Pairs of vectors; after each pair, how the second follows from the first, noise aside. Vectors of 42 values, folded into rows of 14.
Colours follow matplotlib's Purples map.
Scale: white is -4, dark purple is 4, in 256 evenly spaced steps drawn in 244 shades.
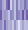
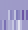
partly zeroed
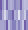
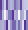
scaled up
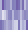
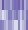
copied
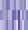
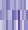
copied
